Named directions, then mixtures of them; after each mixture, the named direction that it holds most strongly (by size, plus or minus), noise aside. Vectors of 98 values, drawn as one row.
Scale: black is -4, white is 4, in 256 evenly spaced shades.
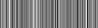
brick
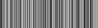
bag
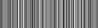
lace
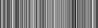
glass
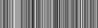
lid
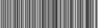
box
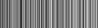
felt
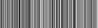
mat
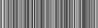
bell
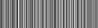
lace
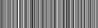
lace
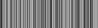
bag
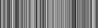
glass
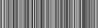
bell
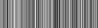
lid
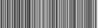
mat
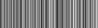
felt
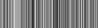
lid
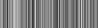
lid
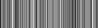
glass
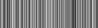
glass
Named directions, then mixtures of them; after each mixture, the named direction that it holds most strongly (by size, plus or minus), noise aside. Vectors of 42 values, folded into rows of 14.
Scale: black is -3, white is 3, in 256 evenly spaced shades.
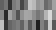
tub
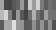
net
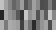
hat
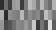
tub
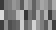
hat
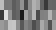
hat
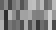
tub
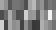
hat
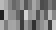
hat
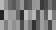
hat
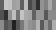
net
